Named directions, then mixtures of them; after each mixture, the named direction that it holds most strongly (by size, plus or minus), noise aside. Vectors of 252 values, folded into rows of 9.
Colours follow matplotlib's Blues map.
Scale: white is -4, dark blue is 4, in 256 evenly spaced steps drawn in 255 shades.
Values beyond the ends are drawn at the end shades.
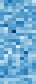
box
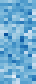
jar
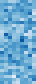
jar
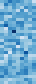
box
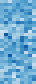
jar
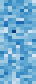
box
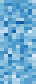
jar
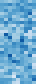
jar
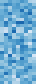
jar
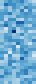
box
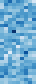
box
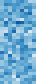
jar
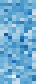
jar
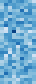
box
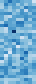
box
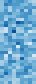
box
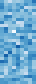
box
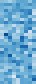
jar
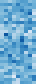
jar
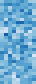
jar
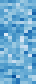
jar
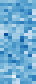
jar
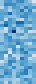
box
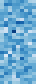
box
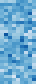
jar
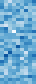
box
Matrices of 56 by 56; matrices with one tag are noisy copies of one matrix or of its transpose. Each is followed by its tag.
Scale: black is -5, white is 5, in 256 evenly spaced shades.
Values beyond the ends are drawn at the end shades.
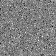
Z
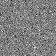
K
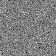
Z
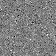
K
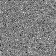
Z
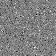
K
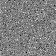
Z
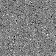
K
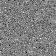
Z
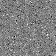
K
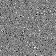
K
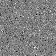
K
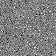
K
